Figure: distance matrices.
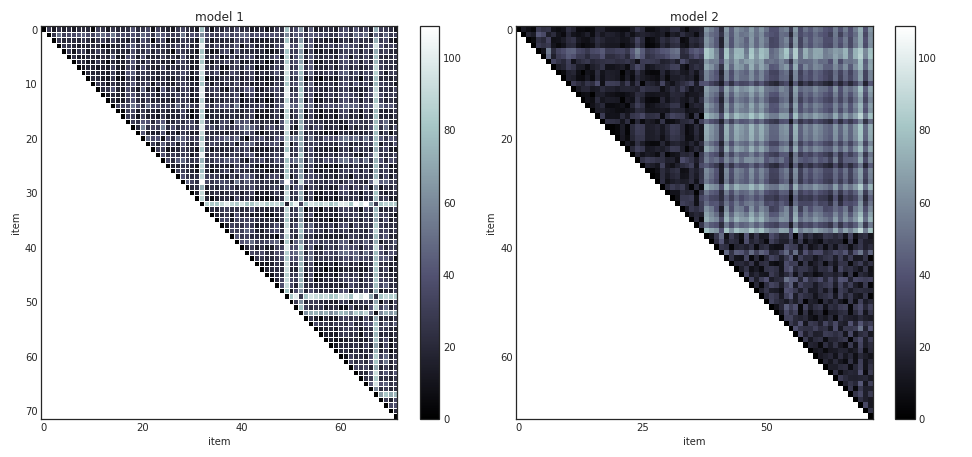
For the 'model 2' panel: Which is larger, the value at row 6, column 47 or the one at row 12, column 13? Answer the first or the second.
the first
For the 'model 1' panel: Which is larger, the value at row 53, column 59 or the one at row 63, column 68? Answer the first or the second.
the second
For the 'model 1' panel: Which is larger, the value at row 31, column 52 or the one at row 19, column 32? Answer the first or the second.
the second
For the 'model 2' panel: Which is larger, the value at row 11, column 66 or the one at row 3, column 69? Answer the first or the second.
the second
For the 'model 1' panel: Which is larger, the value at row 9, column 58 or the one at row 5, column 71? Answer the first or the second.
the second
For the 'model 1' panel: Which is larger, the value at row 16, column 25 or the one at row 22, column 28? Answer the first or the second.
the second
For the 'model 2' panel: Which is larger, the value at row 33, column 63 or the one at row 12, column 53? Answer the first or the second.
the second
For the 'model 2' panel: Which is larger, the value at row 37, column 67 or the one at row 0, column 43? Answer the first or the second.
the first
